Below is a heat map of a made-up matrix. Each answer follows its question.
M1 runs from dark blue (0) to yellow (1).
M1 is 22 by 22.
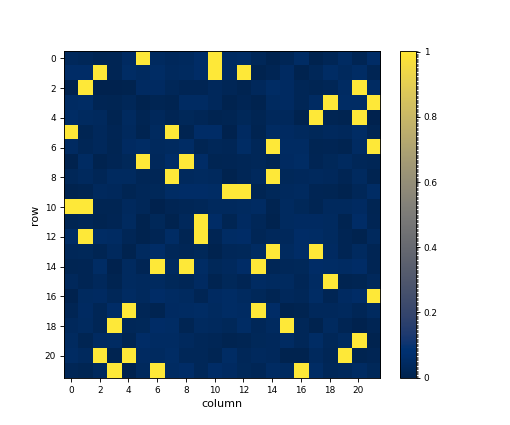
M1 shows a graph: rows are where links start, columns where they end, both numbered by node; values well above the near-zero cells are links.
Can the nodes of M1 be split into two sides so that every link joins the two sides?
yes
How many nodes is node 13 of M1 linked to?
2
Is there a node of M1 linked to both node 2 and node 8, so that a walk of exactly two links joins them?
no
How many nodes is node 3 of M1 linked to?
2
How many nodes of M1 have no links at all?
0
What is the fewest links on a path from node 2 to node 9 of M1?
3
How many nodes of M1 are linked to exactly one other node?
4
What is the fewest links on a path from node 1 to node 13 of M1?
5
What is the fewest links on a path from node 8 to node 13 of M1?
2
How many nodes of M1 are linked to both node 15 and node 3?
1
